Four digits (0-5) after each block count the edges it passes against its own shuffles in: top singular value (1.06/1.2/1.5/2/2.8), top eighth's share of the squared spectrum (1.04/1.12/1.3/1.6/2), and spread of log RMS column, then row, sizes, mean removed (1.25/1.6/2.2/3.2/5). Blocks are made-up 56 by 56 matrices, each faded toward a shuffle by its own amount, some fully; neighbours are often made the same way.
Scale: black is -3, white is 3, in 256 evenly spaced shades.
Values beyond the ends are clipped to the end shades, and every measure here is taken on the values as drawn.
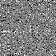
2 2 0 1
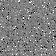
0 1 0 0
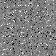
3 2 1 1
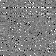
3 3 0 1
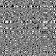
4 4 2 3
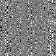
2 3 4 0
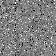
1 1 1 0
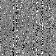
2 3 3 0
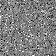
2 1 0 0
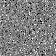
2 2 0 0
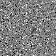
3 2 0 1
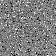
0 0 0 0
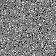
0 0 0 0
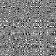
4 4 3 3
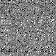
3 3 1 1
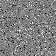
0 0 0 0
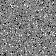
0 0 0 0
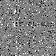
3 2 1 1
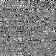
3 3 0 3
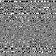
4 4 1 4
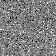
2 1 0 0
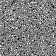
0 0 0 0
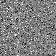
0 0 0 0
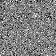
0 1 0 1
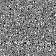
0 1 0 1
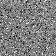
1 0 0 0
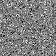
0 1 0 0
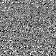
1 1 0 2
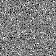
1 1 0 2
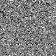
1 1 0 2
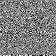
2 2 0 3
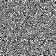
1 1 0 2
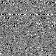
2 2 0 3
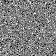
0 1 0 0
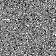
1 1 0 1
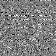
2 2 0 3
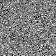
0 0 0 1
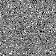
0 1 0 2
